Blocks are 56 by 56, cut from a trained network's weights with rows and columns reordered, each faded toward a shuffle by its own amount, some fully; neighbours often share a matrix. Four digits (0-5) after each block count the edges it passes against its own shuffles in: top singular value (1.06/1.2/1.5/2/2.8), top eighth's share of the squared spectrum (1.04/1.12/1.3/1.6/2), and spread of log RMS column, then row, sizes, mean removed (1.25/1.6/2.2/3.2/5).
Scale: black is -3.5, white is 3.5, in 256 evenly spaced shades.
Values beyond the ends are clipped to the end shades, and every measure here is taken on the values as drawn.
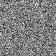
0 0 0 0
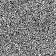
0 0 0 0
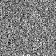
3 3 1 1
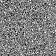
0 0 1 0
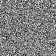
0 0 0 0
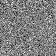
0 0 0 0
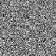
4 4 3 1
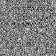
3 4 1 2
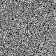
0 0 0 0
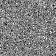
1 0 0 0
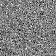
1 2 0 0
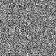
3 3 2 1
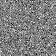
1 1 0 0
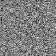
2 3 2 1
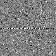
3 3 0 1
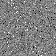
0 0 0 0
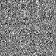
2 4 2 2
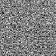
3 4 1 2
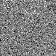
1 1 0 0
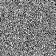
1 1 0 0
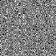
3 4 2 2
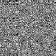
3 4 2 2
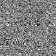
3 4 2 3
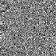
3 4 2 2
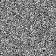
2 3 1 0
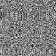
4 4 2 1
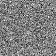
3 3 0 0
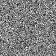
1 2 0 0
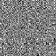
3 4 2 2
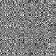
3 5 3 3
